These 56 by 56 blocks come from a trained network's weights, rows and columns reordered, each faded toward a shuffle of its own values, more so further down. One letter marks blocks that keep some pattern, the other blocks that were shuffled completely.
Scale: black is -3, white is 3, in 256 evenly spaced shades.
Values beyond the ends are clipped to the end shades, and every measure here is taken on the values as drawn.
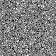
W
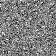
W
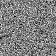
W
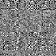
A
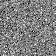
W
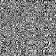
A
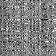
A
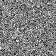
W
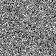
W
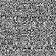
A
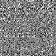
A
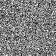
W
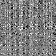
A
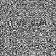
A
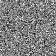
W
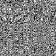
A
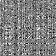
A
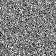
W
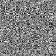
A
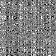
A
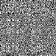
A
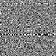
A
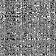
A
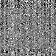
A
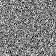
W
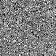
W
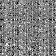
A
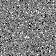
W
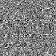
A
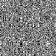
A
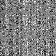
A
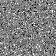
W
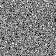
W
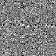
A
